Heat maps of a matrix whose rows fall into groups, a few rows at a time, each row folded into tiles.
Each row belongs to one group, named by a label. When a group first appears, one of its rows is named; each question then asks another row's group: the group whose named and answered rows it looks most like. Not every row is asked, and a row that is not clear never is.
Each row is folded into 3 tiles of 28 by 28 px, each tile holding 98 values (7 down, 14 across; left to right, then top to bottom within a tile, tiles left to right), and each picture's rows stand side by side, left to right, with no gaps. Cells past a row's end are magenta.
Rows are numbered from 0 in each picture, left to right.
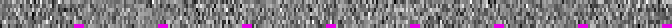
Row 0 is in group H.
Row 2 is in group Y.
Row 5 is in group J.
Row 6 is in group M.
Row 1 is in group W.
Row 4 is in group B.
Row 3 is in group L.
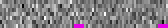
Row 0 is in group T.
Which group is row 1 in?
Y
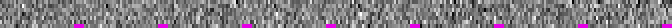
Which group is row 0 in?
M
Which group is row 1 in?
T
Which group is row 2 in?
J
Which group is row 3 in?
T
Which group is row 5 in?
H
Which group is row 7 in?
B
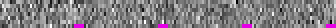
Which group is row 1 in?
L
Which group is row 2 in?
J
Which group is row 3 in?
Y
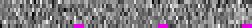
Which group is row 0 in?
H
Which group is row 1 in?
J
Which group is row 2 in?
B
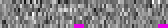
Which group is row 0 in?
B
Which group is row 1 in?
W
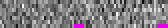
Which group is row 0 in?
M
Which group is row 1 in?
B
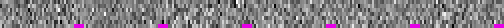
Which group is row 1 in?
Y
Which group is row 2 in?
W
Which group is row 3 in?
T
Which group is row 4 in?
T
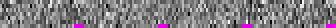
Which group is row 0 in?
H
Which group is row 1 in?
T
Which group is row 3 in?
H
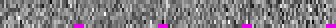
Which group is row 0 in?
W
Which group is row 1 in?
Y
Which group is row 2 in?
L
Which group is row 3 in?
Y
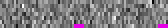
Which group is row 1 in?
J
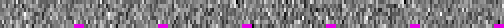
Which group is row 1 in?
T
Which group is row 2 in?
J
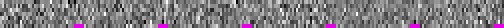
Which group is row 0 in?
J
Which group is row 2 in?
J
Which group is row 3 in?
L
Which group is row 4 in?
Y
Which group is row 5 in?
L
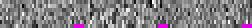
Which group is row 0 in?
T
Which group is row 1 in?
W
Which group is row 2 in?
L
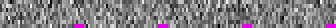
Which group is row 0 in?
B
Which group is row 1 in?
T
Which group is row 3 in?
W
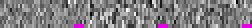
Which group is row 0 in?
W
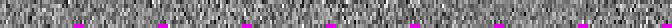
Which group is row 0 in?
W
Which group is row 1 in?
W
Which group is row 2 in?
B
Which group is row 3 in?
B
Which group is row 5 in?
M
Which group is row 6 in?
L
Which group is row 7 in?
Y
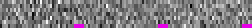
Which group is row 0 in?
H
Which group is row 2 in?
T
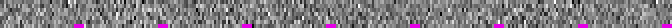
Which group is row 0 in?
W
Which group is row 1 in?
B
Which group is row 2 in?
Y
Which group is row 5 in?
L
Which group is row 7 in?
W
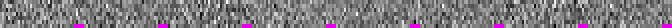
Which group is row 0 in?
B
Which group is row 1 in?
M
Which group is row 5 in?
M
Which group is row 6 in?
H
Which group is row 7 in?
M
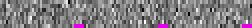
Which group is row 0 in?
J
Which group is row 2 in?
L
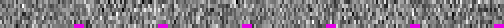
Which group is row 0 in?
M
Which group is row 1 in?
B
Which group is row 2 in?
J
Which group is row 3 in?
L
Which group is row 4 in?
B
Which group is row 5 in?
H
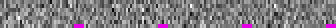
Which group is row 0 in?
W
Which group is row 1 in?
Y
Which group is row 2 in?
M
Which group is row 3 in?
M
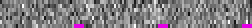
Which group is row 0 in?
M
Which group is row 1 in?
B
